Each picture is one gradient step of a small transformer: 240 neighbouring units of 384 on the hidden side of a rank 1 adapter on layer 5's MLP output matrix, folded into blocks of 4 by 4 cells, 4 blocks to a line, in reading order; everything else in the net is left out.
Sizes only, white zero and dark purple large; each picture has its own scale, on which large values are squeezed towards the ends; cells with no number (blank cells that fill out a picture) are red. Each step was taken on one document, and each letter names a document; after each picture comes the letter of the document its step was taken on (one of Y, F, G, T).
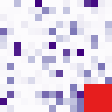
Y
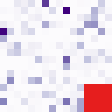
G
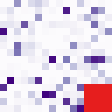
G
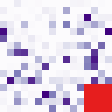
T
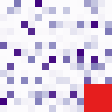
Y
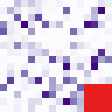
G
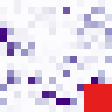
T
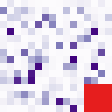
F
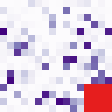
T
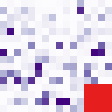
F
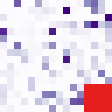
Y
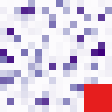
F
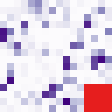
G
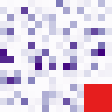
F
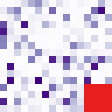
G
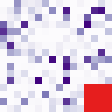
G
